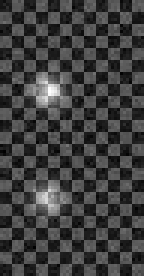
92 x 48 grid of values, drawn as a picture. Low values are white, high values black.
Slope: none. Grain: checkered. Odd rows or columns: none. Dips: two.
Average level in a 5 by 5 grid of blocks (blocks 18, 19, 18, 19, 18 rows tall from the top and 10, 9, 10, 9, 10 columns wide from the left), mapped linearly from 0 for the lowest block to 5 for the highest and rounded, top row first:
55555
50455
55555
51455
55555
